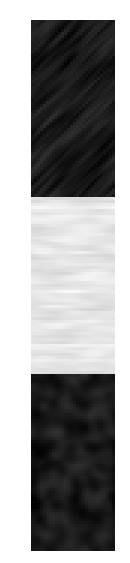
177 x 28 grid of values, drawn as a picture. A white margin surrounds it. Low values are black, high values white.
The table splits into 3 rows of 1 panel. Panel 1,1: very low, slanting up to the right, faint in contrast. Panel 2,1: very high, streaked across, faint in contrast. Panel 3,1: very low, blotchy, faint in contrast.
